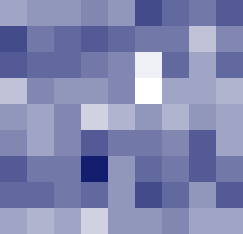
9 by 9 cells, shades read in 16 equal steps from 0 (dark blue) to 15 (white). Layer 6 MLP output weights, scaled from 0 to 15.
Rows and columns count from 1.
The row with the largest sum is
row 4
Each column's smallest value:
3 5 5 0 5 3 5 4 4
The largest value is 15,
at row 4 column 6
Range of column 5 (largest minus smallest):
5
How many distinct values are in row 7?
5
